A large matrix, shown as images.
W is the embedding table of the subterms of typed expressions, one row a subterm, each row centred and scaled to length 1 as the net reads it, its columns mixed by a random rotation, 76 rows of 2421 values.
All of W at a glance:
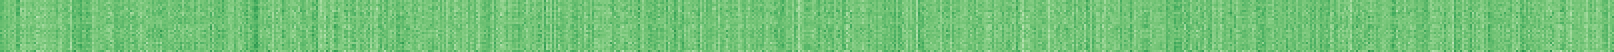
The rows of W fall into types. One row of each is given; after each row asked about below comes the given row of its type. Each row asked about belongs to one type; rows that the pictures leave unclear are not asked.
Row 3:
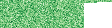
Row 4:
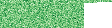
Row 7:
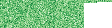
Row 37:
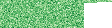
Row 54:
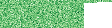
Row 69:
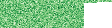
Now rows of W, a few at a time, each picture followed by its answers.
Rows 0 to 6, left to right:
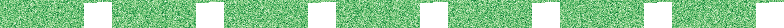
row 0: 69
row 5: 54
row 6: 7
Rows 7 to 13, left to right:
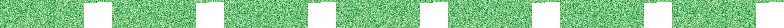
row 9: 4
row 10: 69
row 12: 4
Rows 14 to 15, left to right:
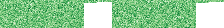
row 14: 69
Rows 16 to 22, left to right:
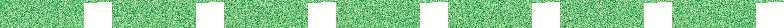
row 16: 54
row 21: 7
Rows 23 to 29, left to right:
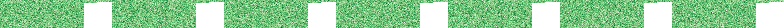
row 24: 3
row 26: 37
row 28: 7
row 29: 37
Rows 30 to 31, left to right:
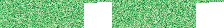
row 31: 7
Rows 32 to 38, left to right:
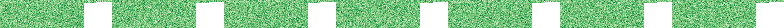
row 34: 4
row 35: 69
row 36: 4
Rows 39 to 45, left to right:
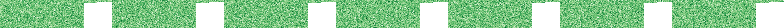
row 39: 37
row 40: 7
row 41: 37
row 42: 54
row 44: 54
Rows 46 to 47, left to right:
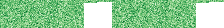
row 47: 3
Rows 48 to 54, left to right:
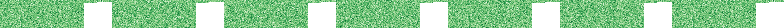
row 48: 54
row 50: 37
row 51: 7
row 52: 54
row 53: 3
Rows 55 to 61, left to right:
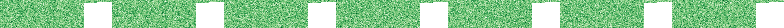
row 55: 3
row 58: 7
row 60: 37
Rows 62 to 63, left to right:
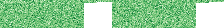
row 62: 4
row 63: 69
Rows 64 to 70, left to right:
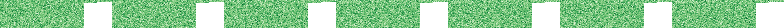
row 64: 69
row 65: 37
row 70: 4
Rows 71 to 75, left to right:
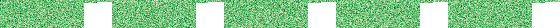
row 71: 7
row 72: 4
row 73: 7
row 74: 69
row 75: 37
